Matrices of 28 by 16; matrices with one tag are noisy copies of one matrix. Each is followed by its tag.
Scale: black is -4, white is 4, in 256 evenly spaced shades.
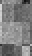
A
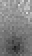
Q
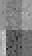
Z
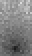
Q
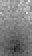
Q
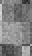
A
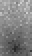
Q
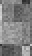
A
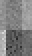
Z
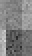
Z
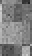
A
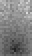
Q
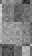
A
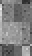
A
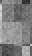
A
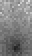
Q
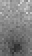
Q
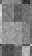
A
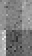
Z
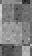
A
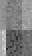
Z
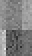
Z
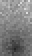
Q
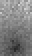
Q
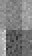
Z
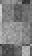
A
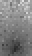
Q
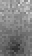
Q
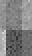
Z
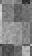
A
